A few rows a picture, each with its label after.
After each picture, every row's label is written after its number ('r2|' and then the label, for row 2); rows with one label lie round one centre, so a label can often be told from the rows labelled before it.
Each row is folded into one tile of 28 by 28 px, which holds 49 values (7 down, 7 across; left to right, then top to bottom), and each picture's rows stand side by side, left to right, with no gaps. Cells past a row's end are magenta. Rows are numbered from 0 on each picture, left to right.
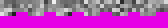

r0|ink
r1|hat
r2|ink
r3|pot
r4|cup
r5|pot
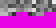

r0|ink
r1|cup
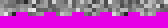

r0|ink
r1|cup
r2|hat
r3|cup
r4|ink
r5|pot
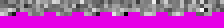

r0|ink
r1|pot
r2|pot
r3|ink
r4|ink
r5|hat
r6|hat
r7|cup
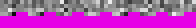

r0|ink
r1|ink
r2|cup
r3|hat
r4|ink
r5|cup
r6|hat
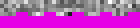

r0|pot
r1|hat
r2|ink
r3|hat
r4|pot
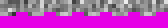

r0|ink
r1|hat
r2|hat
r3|hat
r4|pot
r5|hat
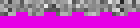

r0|cup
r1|pot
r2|hat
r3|hat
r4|cup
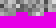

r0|pot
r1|hat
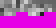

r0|hat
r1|ink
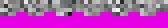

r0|cup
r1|cup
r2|ink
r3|pot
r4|cup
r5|pot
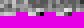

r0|hat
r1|ink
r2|ink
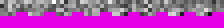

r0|pot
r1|pot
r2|cup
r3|pot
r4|ink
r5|cup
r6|ink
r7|ink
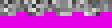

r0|cup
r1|cup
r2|hat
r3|ink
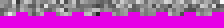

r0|hat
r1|pot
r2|cup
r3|ink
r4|pot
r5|pot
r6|pot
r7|pot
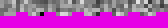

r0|hat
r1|ink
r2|hat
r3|ink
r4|hat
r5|cup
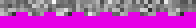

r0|ink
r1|pot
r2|ink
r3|hat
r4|cup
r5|cup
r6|ink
